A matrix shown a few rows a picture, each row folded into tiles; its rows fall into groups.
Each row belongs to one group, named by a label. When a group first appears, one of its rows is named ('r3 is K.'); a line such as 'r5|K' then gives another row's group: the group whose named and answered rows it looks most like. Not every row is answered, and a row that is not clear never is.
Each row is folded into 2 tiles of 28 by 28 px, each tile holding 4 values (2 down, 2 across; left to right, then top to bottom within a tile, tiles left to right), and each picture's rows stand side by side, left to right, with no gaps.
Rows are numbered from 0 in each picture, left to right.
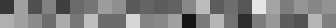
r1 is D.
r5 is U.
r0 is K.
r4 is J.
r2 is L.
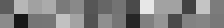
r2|J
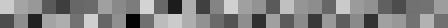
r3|K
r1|D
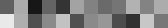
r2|U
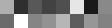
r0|L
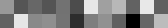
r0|L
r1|J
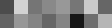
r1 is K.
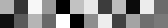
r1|K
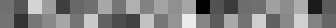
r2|U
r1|D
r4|D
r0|J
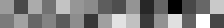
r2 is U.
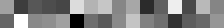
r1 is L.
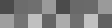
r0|D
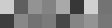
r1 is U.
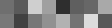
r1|D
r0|J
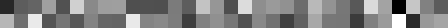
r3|J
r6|J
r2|L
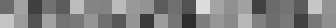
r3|J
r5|J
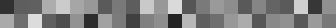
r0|D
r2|J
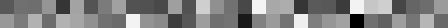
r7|D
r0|D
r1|K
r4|J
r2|L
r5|L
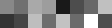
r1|D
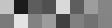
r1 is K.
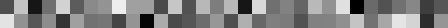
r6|L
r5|J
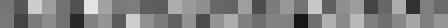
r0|J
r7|L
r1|J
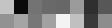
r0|L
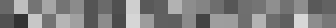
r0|U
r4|D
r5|L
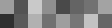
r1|D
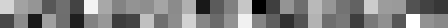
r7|L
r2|U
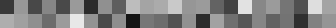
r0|K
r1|K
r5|J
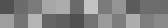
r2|L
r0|D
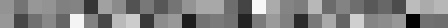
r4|J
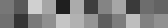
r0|J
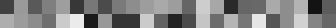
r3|U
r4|D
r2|U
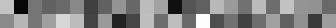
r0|L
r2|U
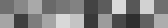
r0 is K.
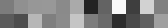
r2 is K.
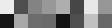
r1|U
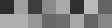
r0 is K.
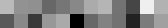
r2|J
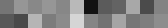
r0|U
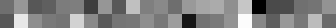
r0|L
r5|D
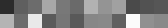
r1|J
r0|D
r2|L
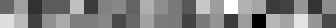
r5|K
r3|J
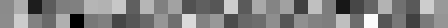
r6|D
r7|J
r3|L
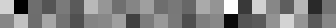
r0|L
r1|J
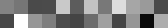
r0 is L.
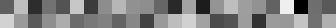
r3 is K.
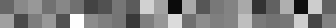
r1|L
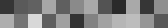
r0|D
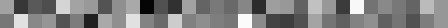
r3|K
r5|U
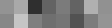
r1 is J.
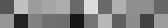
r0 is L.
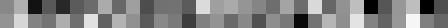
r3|J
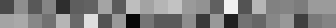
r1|D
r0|K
